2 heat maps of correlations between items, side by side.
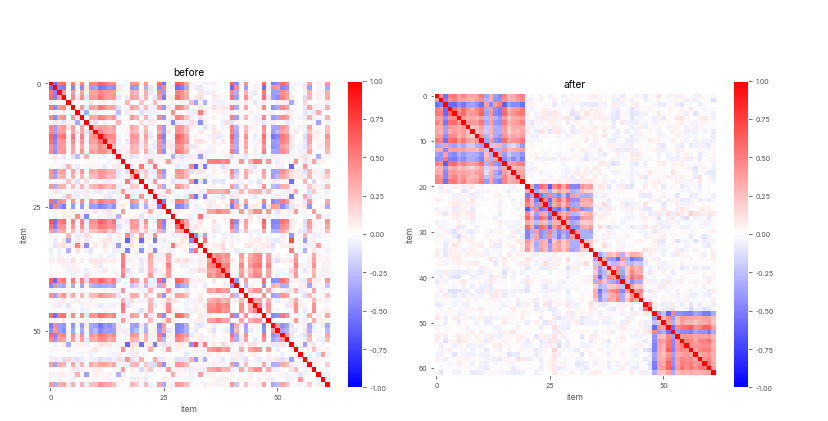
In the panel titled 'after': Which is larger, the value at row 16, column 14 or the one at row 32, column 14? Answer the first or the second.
the second
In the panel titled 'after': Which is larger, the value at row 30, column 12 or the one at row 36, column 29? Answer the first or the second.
the second
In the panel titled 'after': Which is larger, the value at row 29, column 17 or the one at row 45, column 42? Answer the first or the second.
the second
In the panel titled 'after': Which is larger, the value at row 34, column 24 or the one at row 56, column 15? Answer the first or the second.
the first
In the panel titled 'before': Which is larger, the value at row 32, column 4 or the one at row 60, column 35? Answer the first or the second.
the second
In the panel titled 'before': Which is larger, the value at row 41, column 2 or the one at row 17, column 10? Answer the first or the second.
the second
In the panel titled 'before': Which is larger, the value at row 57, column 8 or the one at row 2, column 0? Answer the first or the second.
the second
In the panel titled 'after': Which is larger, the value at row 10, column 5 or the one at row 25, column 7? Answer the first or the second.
the first
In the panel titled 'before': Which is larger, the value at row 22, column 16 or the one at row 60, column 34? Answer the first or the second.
the first
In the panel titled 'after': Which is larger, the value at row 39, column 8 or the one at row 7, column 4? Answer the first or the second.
the second
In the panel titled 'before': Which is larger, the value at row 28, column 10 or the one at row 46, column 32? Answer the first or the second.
the first
